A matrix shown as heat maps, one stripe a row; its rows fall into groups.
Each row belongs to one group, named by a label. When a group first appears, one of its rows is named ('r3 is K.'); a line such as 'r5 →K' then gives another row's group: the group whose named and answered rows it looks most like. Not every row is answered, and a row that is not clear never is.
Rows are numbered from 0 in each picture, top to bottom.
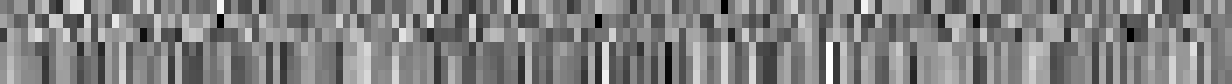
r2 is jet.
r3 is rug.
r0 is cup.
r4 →rug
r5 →rug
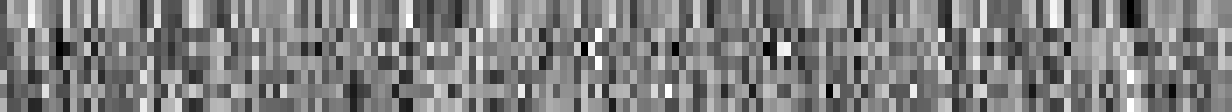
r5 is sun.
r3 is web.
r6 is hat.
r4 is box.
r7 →sun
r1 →jet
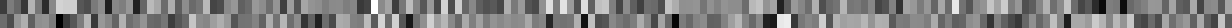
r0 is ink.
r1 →web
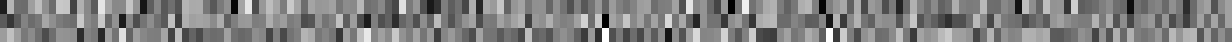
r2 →rug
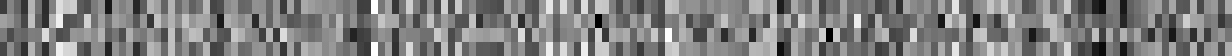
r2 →hat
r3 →ink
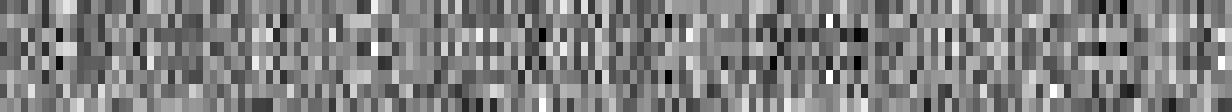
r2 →box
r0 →ink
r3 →ink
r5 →rug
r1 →rug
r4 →box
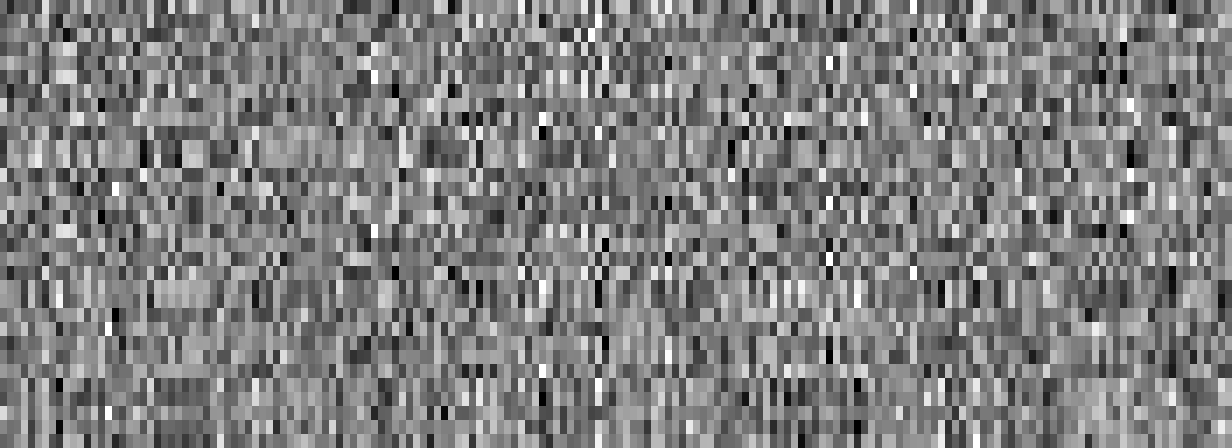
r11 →jet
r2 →web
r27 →box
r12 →sun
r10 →jet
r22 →cup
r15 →sun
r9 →box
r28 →box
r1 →box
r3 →ink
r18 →rug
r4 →rug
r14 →rug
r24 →hat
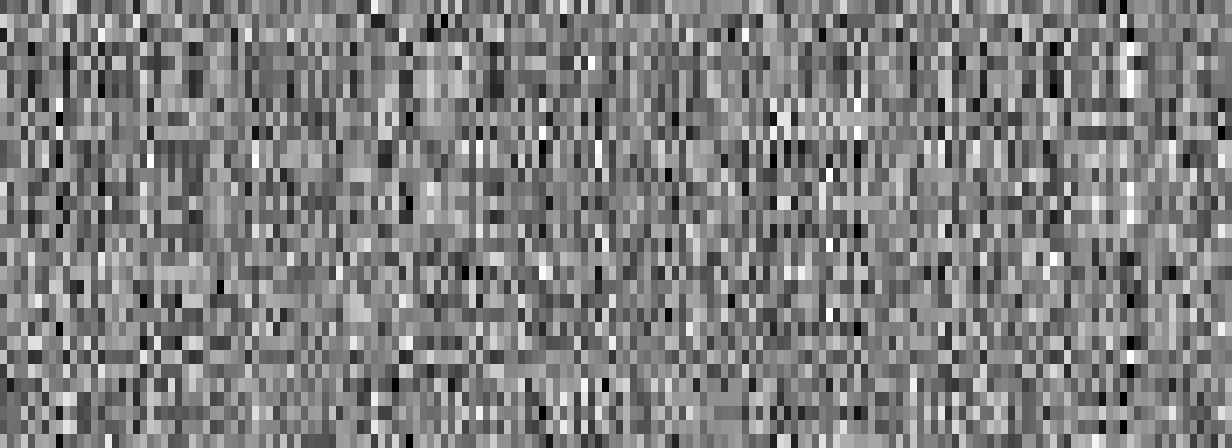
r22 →rug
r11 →box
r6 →sun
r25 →sun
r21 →jet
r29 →box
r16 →box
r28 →ink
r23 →box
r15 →sun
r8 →web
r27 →hat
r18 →jet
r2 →jet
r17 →rug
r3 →sun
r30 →ink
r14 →web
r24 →jet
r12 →rug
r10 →box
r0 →ink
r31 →web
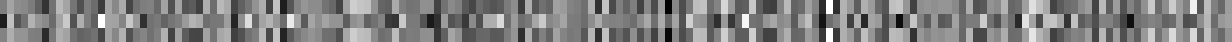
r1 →jet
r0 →rug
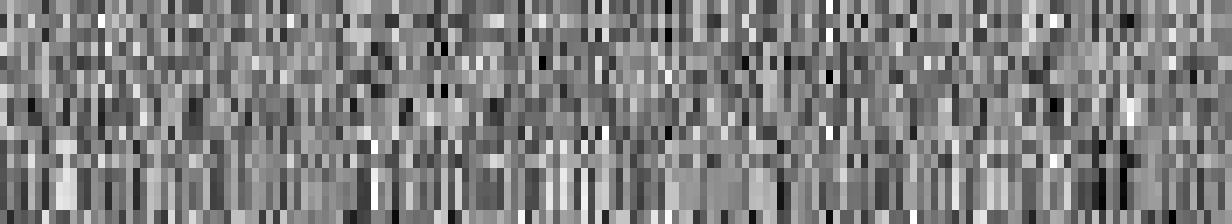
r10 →ink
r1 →jet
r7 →sun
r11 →jet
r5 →hat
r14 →ink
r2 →rug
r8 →sun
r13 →ink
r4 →box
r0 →rug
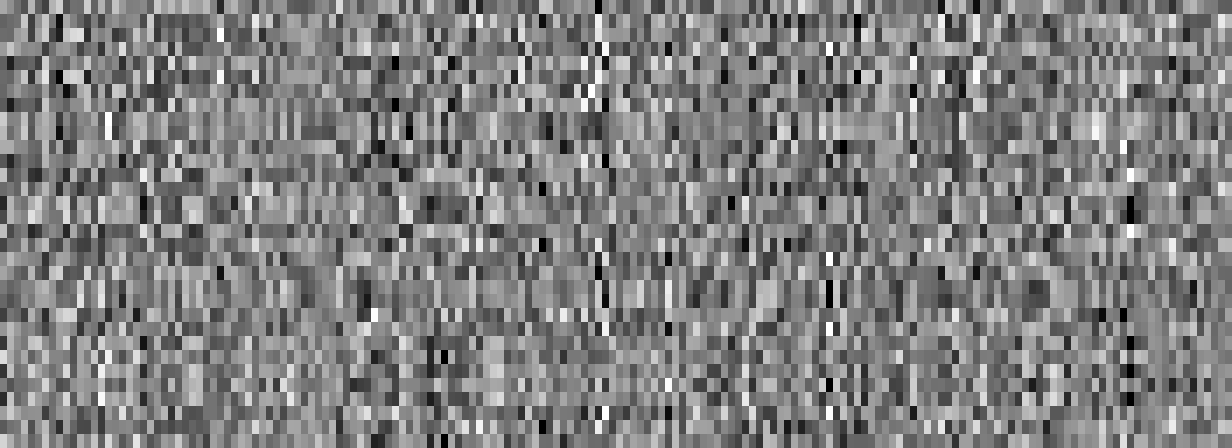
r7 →hat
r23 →rug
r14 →jet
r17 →box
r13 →box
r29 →rug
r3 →rug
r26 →jet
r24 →jet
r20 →hat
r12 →sun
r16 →sun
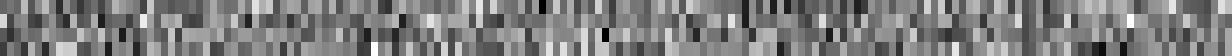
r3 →ink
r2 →hat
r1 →sun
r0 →box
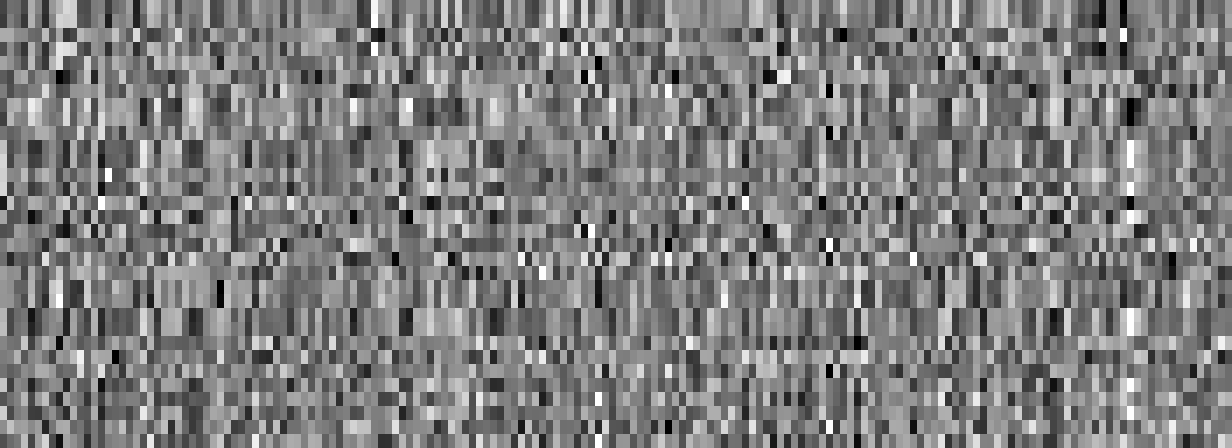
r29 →sun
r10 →sun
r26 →hat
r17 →rug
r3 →ink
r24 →box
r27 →sun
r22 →sun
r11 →sun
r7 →jet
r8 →jet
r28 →box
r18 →hat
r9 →hat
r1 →ink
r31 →box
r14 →jet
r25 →cup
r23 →sun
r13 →sun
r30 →rug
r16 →web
